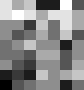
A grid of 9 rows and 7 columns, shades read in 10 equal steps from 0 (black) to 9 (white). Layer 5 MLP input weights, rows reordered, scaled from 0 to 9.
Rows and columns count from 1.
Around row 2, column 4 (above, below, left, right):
1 7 8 8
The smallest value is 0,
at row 9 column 1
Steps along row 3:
same down up down up down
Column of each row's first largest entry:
6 2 6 6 3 4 7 4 4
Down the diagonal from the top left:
8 9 2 6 5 3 6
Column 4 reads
1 6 7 6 5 6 5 7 5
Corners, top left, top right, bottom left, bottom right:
8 3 0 4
